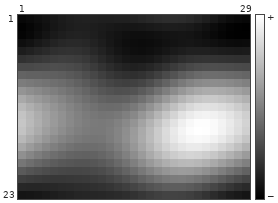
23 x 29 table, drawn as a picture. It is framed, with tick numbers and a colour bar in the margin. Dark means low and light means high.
Roughest part: bottom right. Average level on the scale: 40%. Ninth with the highest average: middle right.
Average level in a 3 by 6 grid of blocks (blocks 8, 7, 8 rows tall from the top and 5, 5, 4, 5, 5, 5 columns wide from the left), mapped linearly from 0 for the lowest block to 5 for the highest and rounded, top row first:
010000 | 432355 | 212343
